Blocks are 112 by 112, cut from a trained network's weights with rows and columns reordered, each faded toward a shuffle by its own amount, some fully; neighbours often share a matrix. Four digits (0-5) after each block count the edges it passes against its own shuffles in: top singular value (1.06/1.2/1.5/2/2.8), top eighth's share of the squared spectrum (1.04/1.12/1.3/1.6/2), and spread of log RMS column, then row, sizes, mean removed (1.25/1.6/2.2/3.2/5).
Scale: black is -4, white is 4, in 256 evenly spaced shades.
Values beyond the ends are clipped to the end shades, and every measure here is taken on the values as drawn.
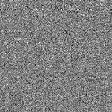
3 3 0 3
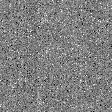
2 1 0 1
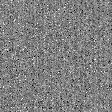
2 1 0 1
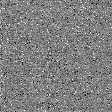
1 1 1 0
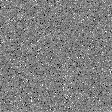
0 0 0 0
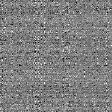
3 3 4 1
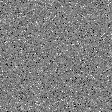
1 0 0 0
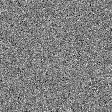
1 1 0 0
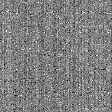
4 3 0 3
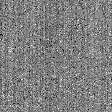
3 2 0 2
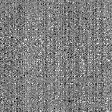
4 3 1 3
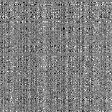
4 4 1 4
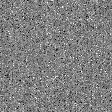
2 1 0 0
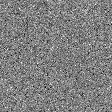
0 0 0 0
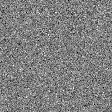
2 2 0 0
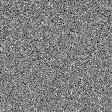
0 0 0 0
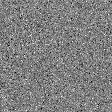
0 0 0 0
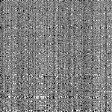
4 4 1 4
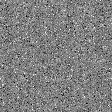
1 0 0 0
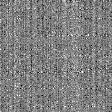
4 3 1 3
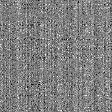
4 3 1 3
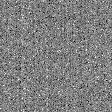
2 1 0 0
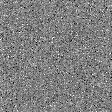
1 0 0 0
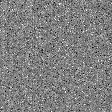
1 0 0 0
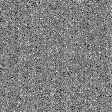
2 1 0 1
